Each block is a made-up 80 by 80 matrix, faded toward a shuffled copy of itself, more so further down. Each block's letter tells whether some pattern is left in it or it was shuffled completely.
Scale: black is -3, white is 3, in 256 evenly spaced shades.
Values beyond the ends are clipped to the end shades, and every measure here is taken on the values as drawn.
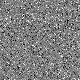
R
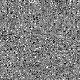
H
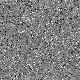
R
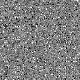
H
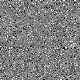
H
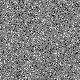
R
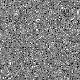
H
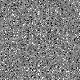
H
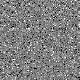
H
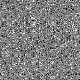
H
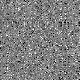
H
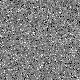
R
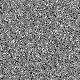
R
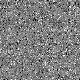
H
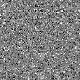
H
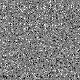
H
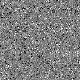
H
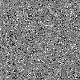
H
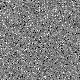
R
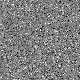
R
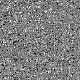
H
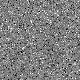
R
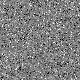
R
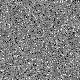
R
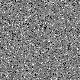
R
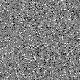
H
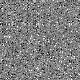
H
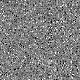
H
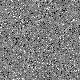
R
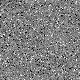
R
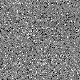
H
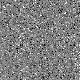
H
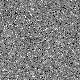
R
